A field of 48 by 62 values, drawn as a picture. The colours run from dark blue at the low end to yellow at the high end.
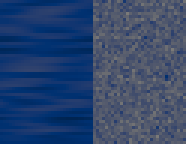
It is made of 1 by 2 panels. Panel 1,1: very low, streaked across, faint in contrast. Panel 1,2: low, fine-grained.
